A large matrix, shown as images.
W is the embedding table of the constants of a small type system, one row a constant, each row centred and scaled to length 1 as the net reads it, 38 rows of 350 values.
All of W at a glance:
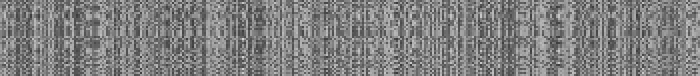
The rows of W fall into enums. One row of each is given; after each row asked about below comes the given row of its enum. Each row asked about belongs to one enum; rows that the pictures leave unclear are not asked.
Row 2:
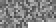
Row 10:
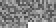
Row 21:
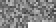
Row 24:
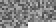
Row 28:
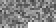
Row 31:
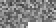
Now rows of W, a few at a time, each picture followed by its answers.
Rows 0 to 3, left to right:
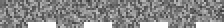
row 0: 2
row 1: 28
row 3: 21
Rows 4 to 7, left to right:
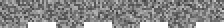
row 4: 10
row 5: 24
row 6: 28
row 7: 31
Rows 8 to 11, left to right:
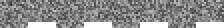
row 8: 31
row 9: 24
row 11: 21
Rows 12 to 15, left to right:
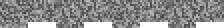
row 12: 10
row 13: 2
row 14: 24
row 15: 2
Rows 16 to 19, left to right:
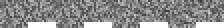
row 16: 2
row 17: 2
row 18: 21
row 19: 28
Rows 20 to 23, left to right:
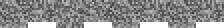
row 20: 10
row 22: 10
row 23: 10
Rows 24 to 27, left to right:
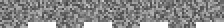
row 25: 31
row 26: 24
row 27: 2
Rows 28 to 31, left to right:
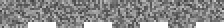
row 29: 10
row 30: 2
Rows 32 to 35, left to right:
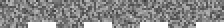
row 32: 21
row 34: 28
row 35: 24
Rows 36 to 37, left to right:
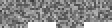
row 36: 28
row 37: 24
